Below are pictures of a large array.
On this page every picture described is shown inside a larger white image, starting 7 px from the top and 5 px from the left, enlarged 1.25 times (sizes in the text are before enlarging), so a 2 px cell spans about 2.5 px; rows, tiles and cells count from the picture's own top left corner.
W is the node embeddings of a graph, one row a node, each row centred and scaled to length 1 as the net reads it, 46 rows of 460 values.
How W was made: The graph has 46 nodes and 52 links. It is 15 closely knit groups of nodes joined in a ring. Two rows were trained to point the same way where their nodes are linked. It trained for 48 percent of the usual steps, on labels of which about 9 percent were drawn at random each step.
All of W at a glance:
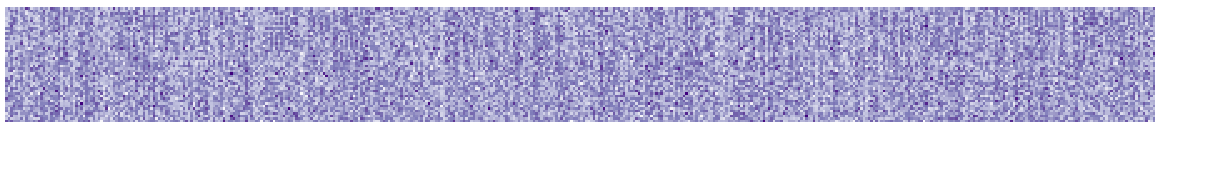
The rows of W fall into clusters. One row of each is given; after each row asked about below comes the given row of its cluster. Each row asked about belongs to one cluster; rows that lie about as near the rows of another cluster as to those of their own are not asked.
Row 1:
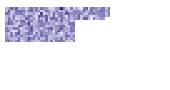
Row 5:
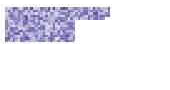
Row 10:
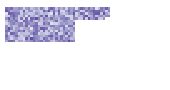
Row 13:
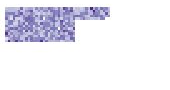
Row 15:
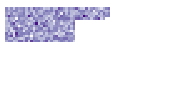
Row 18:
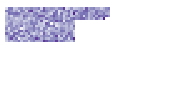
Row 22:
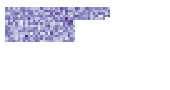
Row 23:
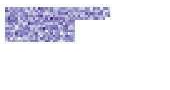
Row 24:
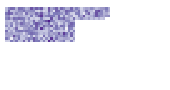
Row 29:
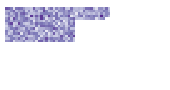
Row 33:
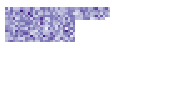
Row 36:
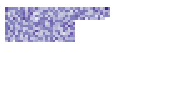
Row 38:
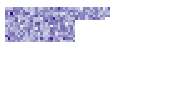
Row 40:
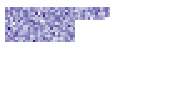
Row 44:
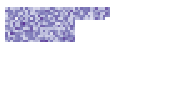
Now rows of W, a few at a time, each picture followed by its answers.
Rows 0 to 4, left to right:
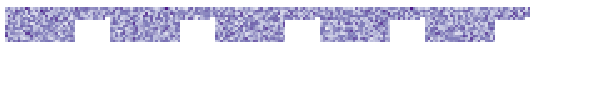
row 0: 44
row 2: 15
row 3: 22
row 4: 5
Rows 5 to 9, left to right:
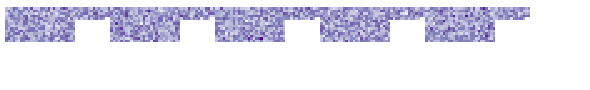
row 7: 22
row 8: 36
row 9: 5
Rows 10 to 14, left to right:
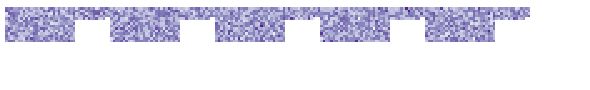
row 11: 13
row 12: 36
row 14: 13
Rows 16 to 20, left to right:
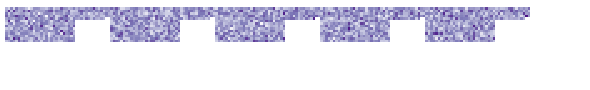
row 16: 15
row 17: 33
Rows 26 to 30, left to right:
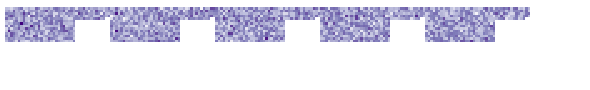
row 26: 38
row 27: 18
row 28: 23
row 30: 44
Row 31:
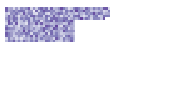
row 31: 23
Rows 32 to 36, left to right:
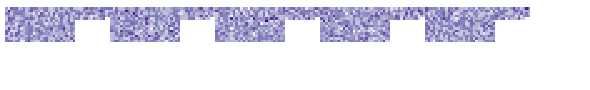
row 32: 1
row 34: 10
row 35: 40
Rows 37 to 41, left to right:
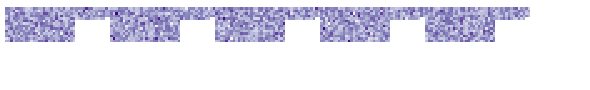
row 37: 29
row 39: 24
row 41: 33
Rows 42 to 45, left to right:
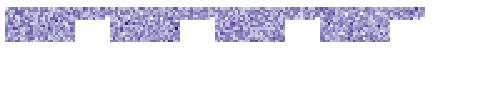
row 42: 1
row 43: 18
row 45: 10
